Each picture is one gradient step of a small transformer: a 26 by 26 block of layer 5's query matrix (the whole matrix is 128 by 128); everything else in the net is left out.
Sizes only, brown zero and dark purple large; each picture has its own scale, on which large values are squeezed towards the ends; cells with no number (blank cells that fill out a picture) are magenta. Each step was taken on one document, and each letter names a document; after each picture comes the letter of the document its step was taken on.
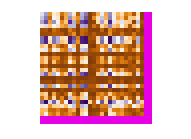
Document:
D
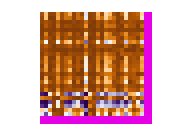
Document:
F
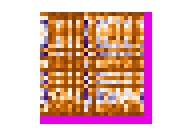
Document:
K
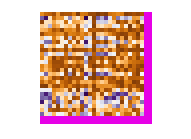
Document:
F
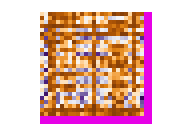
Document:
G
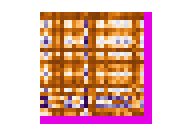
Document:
F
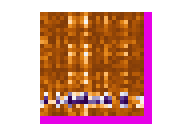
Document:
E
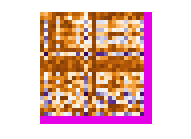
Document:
K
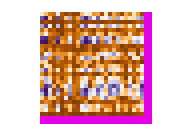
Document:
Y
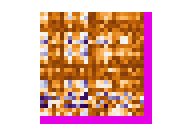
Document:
E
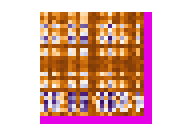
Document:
D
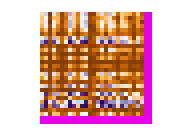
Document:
D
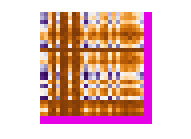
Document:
Y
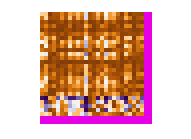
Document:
F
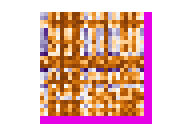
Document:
Y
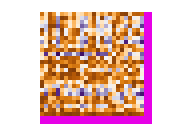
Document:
G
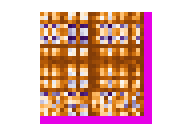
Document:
D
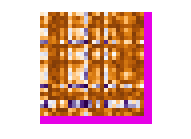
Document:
E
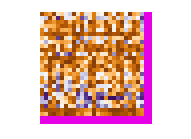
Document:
G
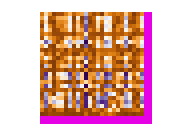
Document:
F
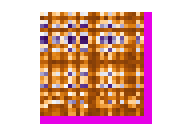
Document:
D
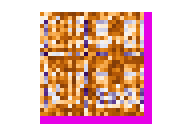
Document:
K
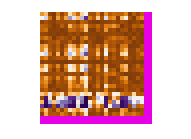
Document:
E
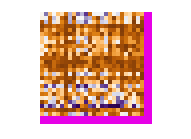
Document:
E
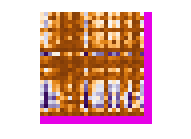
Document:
Y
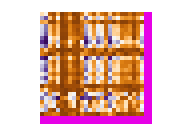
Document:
Y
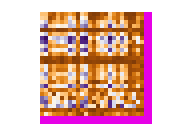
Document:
D
